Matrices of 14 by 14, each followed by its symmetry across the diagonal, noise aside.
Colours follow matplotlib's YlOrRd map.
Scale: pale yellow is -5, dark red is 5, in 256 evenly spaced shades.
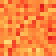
antisymmetric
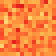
antisymmetric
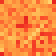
symmetric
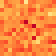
neither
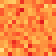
neither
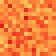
neither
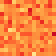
antisymmetric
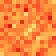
symmetric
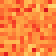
neither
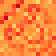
symmetric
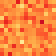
antisymmetric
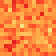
neither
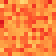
antisymmetric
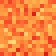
neither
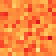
antisymmetric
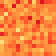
antisymmetric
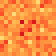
symmetric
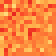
symmetric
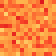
neither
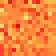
antisymmetric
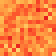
symmetric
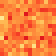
neither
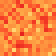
symmetric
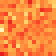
neither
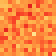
symmetric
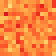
neither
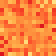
antisymmetric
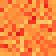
symmetric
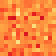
antisymmetric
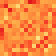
symmetric
